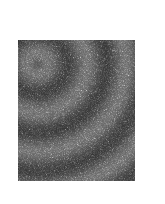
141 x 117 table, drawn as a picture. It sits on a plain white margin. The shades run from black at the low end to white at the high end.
No row or column stands out. No seam splits the table. Rings spread out from the top left. No overall slope runs across the table. On average the colour sits 40% of the way up the scale.
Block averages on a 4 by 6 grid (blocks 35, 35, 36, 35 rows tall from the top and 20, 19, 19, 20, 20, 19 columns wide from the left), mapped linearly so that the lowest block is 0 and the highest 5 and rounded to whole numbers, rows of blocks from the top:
4 4 0 5 0 5
2 2 3 3 1 4
2 2 2 3 3 1
2 2 2 2 3 3
